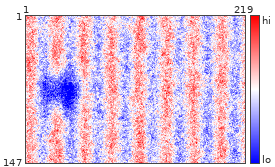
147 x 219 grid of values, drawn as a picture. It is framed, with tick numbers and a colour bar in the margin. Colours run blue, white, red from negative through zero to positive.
Slope: none. Stripes: upright, repeating 8 times. Average level on the scale: 50%. Ninth with the lowest average: middle left. Dips: one, in the middle left.
